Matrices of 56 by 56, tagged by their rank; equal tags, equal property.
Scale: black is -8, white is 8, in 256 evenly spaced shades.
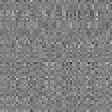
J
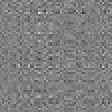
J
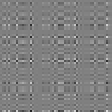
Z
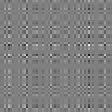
Z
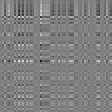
Z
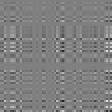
Z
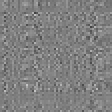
J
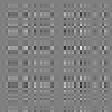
Z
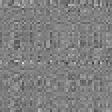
J
